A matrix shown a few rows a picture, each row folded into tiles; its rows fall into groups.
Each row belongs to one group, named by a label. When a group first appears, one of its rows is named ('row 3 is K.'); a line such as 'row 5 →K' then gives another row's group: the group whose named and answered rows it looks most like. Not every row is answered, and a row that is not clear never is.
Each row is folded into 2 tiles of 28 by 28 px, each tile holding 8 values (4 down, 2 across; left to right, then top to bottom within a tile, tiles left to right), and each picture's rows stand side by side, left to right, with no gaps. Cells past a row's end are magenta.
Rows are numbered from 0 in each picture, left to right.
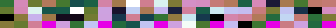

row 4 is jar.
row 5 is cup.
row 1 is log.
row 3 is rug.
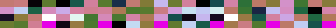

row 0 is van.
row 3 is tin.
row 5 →cup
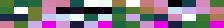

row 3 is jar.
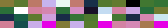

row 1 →van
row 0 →log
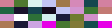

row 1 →van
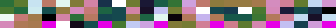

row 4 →log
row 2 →van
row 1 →jar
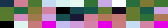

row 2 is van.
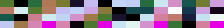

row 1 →jar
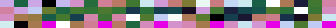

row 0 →jar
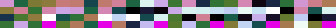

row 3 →tin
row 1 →van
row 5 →rug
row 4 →tin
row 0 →van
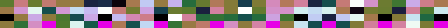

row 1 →tin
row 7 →rug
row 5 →tin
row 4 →log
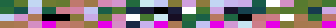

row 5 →cup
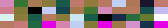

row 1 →rug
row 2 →van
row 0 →cup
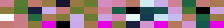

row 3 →cup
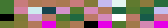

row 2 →cup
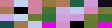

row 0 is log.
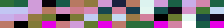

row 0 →jar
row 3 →rug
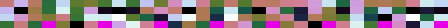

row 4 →cup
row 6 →rug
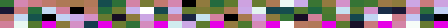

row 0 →rug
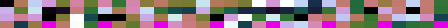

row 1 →rug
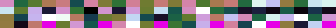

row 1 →cup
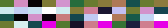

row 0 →tin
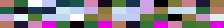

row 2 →jar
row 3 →van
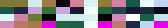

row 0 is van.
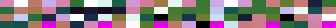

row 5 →van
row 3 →van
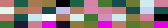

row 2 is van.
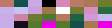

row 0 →jar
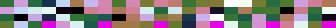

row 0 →tin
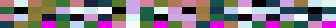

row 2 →rug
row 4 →tin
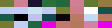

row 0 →tin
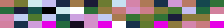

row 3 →van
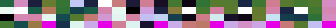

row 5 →log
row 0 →van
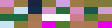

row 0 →van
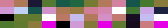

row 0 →van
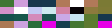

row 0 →tin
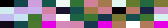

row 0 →jar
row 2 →van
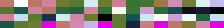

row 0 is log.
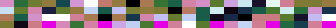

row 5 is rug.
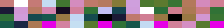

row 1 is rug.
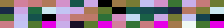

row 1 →jar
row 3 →rug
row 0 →rug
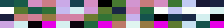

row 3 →tin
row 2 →rug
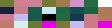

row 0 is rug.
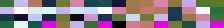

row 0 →tin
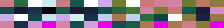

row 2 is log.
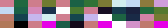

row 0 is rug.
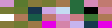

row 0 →cup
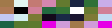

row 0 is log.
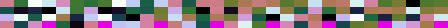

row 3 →cup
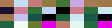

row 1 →rug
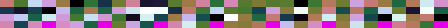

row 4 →cup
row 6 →rug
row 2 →tin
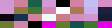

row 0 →van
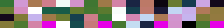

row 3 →jar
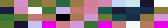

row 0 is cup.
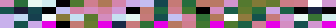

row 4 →cup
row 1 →jar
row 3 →cup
